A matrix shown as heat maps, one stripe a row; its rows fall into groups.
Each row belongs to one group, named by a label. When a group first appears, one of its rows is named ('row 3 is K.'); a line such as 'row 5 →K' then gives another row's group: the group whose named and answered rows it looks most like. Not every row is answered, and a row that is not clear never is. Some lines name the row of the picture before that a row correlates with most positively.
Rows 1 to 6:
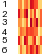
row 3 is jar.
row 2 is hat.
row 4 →jar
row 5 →hat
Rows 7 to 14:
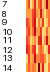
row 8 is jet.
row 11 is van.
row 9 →hat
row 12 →hat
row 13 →jar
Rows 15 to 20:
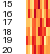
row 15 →van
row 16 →van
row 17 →jet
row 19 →hat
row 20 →jet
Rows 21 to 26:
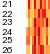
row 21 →jar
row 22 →jar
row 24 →van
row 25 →van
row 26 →jet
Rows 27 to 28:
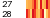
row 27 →jet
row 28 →hat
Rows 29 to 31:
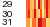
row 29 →van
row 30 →van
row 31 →jar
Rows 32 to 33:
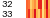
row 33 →van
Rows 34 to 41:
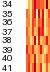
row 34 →jet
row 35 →hat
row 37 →hat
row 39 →hat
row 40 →van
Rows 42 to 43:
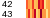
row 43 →jar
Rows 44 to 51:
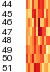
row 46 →van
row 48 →jet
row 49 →jar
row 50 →hat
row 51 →van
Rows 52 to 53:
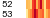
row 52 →jet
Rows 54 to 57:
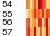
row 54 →jar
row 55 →jet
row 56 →van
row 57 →van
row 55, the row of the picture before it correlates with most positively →53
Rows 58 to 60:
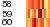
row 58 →hat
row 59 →jar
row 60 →jet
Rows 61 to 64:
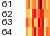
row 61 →jar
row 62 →jet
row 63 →hat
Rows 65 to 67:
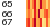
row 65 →jar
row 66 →van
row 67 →van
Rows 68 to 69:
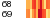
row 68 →jet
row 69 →jar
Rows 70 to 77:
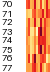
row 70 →van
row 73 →jar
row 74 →jar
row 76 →jar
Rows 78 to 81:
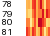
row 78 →jet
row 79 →jet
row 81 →hat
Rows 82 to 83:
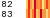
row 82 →van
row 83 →jar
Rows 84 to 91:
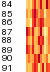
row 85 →jet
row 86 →jet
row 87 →hat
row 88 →hat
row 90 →van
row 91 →jet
